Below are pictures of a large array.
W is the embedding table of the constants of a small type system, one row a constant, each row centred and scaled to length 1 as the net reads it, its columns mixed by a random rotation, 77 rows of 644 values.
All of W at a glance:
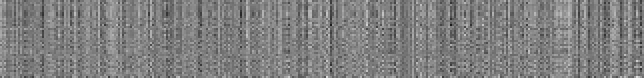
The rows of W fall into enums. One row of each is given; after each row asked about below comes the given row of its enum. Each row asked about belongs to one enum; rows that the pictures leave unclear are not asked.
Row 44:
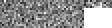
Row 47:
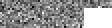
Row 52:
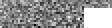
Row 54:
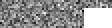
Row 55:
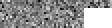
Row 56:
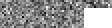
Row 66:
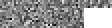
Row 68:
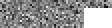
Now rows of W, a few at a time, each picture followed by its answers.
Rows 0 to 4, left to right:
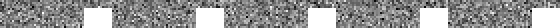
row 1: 68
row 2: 56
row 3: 55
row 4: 54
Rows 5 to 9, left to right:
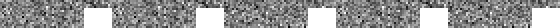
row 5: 56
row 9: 47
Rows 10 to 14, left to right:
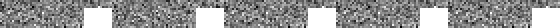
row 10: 47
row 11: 68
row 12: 47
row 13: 47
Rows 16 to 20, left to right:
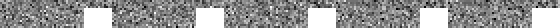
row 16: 68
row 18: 56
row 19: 55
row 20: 55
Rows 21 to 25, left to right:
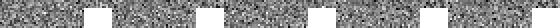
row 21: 54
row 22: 68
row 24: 55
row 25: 55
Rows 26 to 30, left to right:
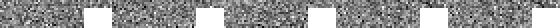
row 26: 66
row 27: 47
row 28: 52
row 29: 56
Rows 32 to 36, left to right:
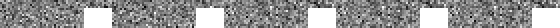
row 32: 68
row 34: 56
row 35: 56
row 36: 56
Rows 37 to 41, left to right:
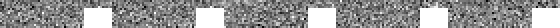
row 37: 47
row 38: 47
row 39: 52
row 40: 44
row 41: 55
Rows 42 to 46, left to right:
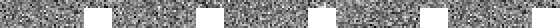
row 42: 68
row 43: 56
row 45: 52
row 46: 68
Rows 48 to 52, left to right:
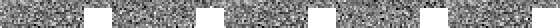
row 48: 52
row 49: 47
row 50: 52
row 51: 55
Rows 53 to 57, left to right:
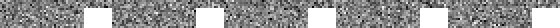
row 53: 68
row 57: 66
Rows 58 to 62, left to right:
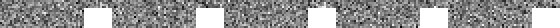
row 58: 54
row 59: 56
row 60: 44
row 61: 47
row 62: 68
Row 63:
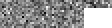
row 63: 56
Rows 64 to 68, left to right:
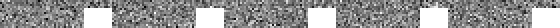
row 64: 55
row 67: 44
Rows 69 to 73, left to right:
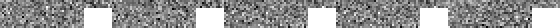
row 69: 56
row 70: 55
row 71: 47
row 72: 47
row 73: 52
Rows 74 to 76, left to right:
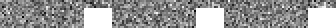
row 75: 54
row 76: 44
